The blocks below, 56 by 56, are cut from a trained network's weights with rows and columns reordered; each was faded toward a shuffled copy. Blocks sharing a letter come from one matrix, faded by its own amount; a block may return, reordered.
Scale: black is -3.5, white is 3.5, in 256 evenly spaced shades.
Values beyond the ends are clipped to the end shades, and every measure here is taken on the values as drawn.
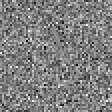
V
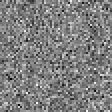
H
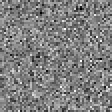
V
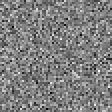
V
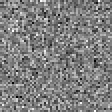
H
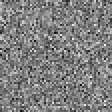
H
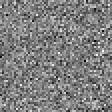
H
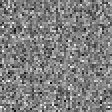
V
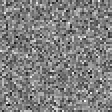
H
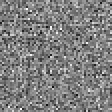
V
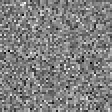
V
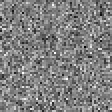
H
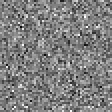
H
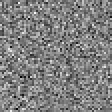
H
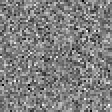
H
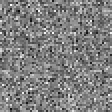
V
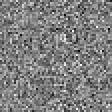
H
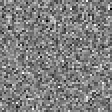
V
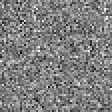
V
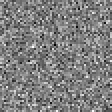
V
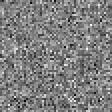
H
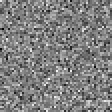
V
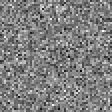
H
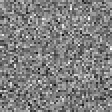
H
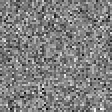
V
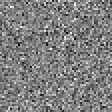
H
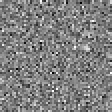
H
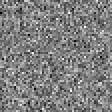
V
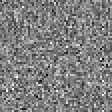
H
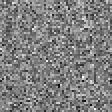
H
